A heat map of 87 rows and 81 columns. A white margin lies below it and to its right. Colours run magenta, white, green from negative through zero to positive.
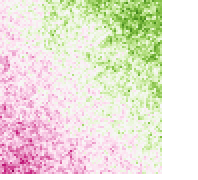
No row or column stands out. The values follow a bell shape. The ninth with the highest average is the top right. No regular stripes run through it. The field climbs toward the top right. The bottom left is the ninth with the lowest average.
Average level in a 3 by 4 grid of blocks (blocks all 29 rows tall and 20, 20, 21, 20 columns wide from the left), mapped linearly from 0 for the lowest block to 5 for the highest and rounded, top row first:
2345 | 1234 | 0123
